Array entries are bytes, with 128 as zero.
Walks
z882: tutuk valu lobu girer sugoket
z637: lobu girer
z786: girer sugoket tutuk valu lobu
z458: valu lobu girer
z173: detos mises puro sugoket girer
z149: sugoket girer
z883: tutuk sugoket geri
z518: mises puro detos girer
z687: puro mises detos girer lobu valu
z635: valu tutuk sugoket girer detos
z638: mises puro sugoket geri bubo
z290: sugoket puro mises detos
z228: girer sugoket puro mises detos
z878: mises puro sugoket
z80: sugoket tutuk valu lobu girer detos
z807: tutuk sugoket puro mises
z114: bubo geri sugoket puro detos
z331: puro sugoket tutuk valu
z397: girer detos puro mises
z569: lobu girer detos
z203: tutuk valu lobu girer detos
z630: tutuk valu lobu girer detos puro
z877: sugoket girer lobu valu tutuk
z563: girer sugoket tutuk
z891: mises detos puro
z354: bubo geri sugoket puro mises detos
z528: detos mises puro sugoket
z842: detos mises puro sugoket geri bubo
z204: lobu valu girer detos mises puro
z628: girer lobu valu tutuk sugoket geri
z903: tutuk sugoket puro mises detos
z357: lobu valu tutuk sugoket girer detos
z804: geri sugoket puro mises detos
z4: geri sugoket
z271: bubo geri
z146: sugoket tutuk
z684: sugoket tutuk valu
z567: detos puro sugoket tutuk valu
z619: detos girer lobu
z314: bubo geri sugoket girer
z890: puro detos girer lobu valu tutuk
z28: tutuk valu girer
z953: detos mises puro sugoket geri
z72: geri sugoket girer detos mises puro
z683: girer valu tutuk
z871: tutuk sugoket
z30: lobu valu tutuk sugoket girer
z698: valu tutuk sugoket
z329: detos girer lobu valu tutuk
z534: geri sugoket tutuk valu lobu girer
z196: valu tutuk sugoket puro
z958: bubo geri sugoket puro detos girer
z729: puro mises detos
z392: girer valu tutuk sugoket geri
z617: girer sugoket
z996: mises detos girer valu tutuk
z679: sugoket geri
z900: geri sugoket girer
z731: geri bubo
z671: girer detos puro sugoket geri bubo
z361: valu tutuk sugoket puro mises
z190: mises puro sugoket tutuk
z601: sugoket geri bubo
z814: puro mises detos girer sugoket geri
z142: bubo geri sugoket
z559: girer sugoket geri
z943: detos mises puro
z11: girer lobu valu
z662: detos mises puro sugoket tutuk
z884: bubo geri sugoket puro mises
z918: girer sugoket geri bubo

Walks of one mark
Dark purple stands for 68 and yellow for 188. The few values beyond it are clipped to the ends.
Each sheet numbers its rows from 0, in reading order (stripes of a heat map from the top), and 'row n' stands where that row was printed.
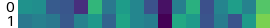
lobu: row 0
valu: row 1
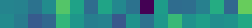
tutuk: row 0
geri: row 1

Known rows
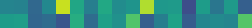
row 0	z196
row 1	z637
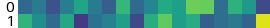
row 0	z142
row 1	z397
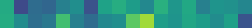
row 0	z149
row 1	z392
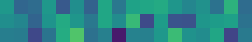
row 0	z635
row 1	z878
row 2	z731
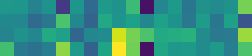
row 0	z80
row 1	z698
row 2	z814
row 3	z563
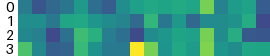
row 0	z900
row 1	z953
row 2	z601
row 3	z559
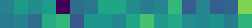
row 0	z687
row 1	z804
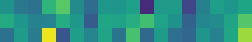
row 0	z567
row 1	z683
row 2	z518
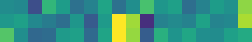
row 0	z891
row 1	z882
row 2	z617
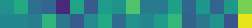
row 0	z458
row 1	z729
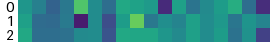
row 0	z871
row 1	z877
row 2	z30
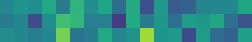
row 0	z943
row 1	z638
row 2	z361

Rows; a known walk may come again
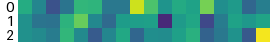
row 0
z918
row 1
z567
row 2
z729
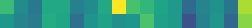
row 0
z228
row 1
z290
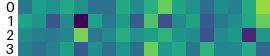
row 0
z996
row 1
z569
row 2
z807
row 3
z72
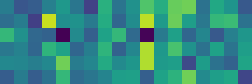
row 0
z314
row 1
z114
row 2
z11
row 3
z354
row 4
z361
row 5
z4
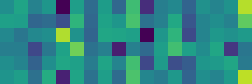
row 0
z203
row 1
z637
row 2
z331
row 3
z731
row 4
z878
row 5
z630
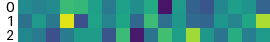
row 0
z662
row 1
z518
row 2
z271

